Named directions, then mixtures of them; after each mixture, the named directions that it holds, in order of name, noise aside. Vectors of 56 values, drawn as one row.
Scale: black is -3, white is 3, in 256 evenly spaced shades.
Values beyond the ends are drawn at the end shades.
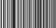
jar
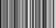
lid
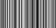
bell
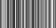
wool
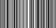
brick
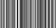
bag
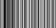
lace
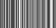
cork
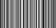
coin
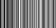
coin, cork, lace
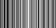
brick, coin, lace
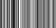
cork, jar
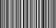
coin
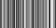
wool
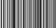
jar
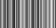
bell, lace, wool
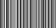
bag, coin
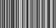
cork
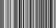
brick, cork, lace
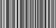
bag, wool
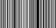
bell, brick, jar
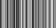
lid, wool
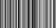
bag, brick, wool
